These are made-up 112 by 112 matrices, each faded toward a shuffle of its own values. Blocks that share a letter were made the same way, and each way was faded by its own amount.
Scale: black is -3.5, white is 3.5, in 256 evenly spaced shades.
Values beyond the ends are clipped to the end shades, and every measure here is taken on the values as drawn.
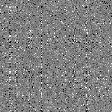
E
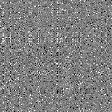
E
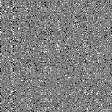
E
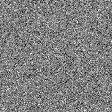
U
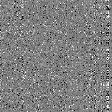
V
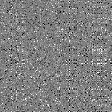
E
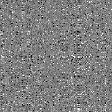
V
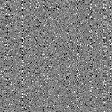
E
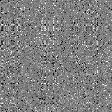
E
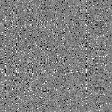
V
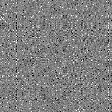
E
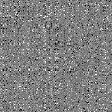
V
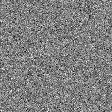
U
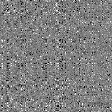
V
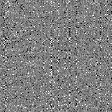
V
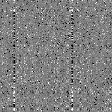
E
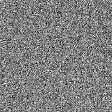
U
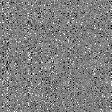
V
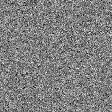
U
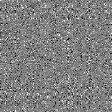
V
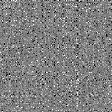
V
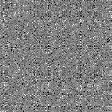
E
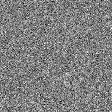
U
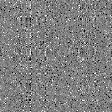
E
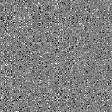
V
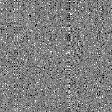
E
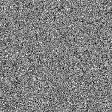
U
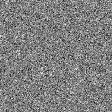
U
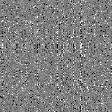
E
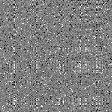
E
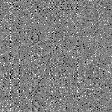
V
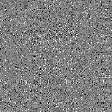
V
